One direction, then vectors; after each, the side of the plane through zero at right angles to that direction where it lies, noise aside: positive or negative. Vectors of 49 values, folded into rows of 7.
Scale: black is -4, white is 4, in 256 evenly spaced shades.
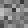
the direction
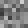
negative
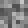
negative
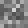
negative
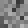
positive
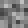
negative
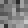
negative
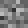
positive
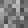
positive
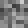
negative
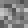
positive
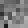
negative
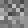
positive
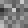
negative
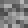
negative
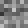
negative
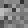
positive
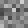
negative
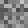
negative
